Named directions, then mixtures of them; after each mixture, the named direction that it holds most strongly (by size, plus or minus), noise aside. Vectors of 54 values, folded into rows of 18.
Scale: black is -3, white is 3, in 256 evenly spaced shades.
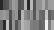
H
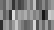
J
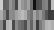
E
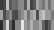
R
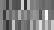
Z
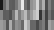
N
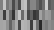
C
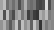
C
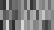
R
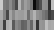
E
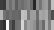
R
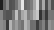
N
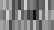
C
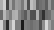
R
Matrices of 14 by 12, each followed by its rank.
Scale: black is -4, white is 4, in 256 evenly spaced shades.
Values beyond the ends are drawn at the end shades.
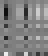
one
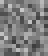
full rank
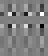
one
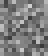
full rank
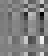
one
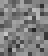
full rank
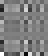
one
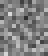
full rank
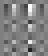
one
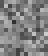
full rank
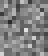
full rank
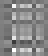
one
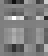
one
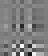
one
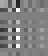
one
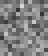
full rank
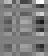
one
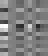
one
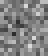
full rank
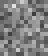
full rank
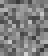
full rank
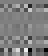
one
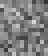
full rank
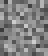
full rank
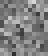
full rank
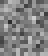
full rank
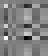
one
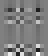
one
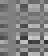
one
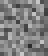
full rank
